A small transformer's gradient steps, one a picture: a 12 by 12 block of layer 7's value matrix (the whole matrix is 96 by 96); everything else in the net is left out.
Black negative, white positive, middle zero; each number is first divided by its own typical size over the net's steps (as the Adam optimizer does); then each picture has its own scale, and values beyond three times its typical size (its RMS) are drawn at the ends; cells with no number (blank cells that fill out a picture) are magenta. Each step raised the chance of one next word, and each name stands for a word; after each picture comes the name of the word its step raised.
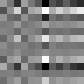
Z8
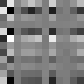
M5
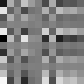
M5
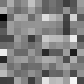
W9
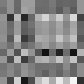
W9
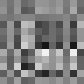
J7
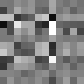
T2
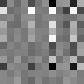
Z8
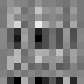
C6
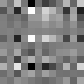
Z8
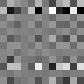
Z8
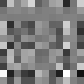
J7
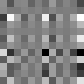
W9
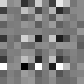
Z8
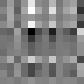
C6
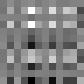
C6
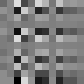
M5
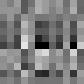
J7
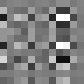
T2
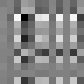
W9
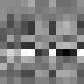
J7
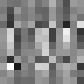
C6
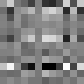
Z8
